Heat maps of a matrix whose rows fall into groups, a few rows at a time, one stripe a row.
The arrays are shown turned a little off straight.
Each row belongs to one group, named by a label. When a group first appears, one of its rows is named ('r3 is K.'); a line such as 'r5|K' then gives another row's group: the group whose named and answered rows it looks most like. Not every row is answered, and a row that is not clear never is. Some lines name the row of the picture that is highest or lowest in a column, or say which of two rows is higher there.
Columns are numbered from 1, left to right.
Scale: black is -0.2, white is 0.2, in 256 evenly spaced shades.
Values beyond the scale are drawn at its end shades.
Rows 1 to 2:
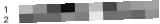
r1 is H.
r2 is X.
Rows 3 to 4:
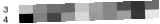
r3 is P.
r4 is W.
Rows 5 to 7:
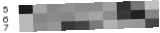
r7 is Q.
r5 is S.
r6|P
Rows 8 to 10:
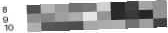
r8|X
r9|P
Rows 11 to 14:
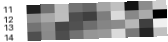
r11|S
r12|Q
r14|W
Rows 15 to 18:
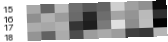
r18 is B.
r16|Q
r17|Q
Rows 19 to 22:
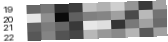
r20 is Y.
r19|W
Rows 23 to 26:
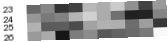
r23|W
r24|P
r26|Y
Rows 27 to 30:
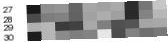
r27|S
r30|X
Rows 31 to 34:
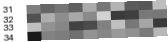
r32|X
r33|Q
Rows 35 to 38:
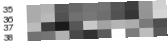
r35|Y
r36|Y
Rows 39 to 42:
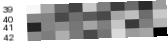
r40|W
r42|Q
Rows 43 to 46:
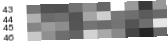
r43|W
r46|P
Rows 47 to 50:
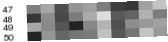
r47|Y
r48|X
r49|H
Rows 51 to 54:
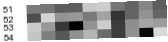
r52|X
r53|H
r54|P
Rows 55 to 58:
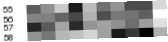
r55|B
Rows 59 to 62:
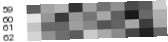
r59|B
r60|Y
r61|P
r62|P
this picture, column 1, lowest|59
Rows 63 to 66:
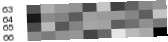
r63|X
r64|S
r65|X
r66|Q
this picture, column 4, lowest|64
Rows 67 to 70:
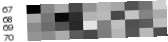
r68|H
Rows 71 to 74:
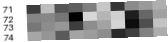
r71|X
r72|B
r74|Y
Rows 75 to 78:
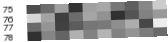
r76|Y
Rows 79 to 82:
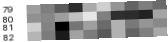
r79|H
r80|P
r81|Y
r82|Y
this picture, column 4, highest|80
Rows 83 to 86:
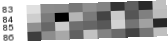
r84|Y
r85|Q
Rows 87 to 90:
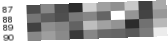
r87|W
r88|W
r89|S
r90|B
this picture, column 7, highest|88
